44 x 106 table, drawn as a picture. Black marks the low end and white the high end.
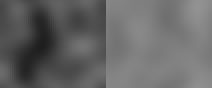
It is made of 1 by 2 panels. Panel 1,1: low, smooth. Panel 1,2: middling, smooth, faint in contrast.
